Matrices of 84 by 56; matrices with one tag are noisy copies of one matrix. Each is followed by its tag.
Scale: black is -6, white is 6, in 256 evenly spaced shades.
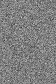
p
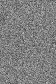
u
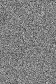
u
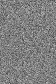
u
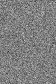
u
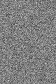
p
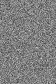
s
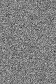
p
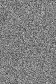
u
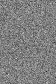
u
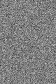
p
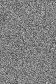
u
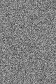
p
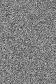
p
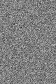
p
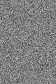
s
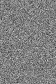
s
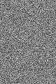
s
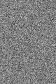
p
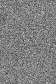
u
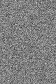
p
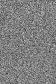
u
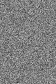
s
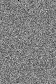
s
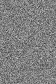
s
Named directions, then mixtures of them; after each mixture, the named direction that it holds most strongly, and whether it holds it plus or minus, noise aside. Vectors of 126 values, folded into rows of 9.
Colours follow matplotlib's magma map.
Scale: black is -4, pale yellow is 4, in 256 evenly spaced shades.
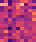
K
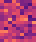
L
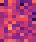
K, minus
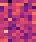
K, plus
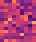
L, plus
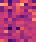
K, plus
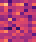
K, plus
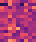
K, minus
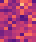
L, minus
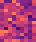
L, plus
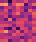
K, plus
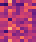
K, minus
